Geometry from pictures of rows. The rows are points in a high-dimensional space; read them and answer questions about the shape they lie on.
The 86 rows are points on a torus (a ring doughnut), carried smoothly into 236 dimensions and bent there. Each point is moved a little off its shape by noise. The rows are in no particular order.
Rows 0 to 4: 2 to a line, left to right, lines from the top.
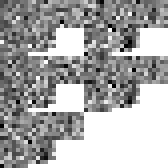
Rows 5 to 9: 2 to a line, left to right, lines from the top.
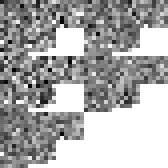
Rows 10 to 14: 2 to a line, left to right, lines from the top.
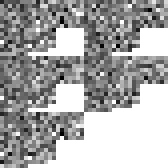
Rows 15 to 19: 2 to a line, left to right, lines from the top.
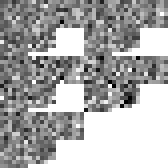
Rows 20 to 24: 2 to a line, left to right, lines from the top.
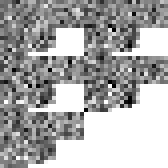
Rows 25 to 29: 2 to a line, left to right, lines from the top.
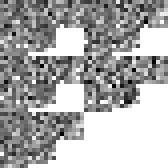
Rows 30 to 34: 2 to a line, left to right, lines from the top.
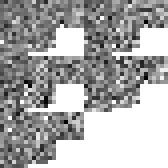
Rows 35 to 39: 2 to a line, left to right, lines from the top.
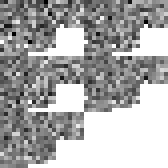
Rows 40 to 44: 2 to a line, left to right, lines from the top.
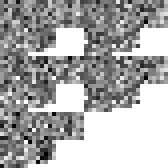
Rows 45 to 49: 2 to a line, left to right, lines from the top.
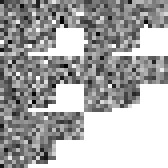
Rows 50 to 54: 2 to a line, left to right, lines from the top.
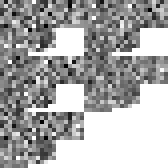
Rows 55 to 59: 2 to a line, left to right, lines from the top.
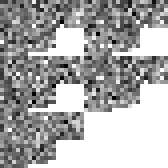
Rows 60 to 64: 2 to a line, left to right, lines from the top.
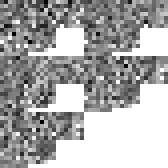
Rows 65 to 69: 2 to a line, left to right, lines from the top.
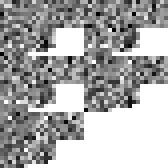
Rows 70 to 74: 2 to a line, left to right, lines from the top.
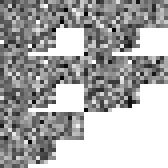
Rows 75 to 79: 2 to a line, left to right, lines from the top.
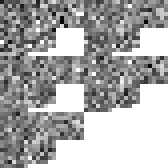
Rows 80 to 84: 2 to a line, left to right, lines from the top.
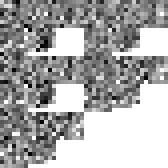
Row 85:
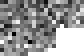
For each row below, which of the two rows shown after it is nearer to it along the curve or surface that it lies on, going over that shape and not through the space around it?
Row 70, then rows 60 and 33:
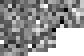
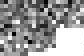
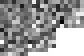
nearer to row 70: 33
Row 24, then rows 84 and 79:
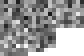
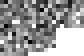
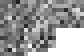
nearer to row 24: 84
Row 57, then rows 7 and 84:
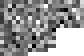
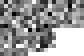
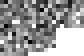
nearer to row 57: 84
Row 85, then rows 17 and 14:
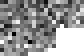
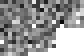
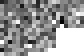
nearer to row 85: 14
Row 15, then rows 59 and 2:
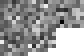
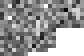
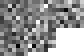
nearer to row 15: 59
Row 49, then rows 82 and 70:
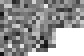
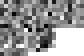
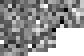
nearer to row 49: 82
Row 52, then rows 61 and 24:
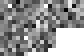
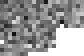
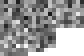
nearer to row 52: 61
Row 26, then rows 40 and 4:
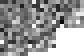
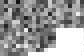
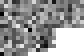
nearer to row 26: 40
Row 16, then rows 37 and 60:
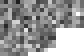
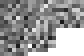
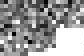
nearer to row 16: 60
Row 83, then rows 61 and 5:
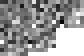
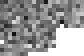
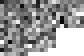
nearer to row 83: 5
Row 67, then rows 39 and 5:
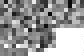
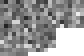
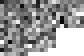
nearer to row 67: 39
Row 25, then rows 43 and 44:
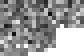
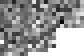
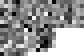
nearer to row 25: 43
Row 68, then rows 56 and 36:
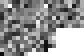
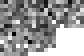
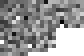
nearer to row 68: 36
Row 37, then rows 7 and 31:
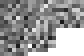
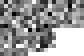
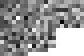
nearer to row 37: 31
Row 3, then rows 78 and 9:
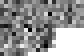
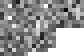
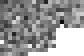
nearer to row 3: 78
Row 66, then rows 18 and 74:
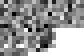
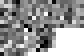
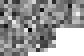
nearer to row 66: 18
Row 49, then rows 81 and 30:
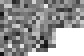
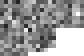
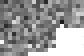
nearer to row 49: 81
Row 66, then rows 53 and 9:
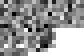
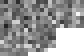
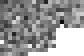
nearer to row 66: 53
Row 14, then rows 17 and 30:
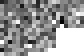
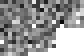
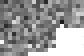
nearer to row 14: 17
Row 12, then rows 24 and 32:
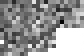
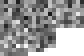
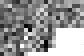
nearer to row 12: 24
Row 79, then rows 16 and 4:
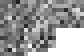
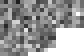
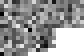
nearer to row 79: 4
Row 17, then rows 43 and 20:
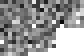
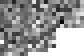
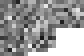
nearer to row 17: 43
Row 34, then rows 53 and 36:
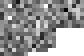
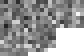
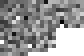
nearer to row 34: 36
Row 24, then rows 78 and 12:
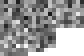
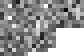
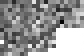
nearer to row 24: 12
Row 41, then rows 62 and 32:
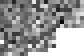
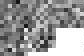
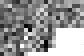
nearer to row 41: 62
